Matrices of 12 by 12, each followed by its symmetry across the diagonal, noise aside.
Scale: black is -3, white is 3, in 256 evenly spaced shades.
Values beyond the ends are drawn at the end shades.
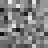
antisymmetric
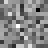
neither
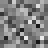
antisymmetric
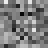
neither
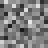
antisymmetric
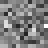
neither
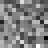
antisymmetric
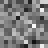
neither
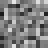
antisymmetric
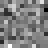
antisymmetric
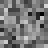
neither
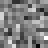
antisymmetric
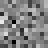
neither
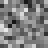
antisymmetric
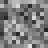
antisymmetric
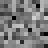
neither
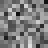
neither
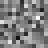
antisymmetric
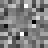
antisymmetric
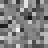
antisymmetric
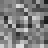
antisymmetric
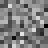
neither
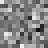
neither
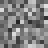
neither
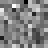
neither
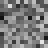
neither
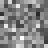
neither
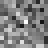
antisymmetric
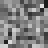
antisymmetric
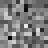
neither
